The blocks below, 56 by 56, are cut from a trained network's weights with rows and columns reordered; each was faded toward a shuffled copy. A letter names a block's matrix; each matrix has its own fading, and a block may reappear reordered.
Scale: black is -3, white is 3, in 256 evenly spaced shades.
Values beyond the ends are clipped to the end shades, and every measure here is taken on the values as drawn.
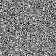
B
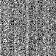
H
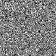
B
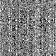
H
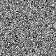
B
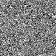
B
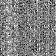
H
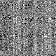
H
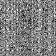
H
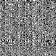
H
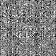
H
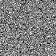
B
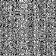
H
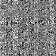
H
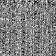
H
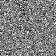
B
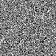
B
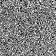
B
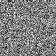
B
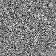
B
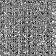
H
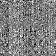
H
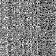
H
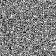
B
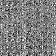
H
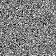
B
